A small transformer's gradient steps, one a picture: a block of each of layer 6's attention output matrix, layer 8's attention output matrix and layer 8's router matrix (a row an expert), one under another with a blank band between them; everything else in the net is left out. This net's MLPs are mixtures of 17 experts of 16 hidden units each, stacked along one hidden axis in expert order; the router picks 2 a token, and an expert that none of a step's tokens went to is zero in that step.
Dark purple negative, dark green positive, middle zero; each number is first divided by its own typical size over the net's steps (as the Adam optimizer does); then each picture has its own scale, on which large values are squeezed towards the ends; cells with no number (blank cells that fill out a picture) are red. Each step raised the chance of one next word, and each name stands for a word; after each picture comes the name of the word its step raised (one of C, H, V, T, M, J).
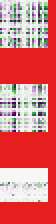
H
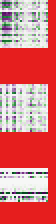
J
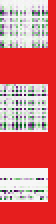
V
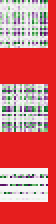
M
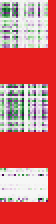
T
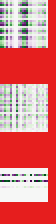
T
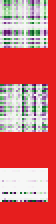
M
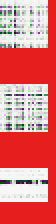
V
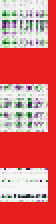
H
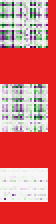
T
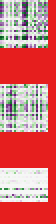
T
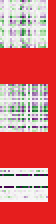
M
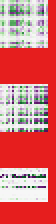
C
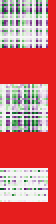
C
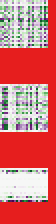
J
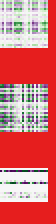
C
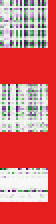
M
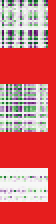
M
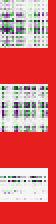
H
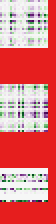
H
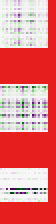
H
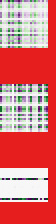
M
